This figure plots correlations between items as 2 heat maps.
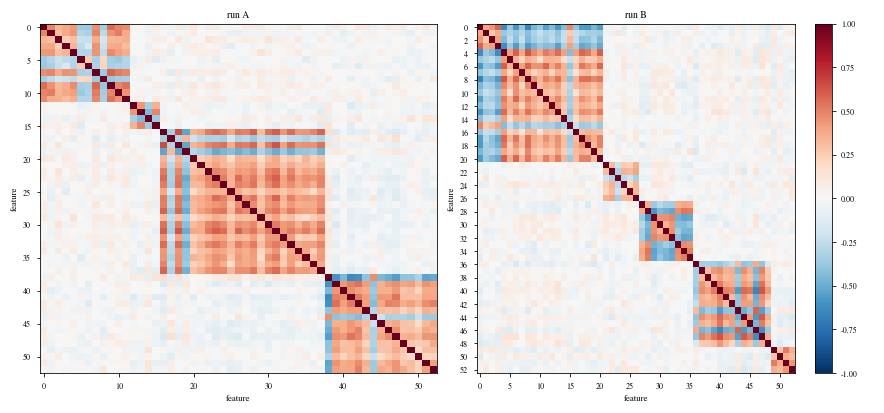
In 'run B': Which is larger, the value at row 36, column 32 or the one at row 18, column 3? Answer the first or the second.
the first
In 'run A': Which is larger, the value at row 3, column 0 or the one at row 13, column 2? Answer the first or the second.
the first
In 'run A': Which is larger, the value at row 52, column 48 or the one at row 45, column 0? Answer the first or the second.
the first
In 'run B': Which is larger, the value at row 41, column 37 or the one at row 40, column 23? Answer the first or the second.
the first
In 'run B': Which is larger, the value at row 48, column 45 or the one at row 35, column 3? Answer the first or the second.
the first
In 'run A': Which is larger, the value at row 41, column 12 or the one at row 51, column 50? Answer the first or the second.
the second
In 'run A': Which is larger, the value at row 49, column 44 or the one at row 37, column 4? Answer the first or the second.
the second
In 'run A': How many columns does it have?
53
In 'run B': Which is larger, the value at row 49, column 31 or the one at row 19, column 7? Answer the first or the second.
the second
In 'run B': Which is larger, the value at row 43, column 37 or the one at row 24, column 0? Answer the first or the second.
the second
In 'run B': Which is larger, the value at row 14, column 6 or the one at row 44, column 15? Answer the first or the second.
the first
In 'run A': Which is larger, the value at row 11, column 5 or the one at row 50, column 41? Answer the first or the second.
the second
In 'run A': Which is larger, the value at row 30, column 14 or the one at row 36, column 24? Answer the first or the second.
the second
